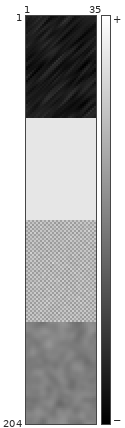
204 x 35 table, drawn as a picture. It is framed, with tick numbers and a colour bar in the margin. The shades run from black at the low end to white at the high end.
The table splits into 4 rows of 1 panel. Panel 1,1: very low, slanting up to the right, faint in contrast. Panel 2,1: very high, flat. Panel 3,1: high, checkered. Panel 4,1: middling, blotchy, faint in contrast.
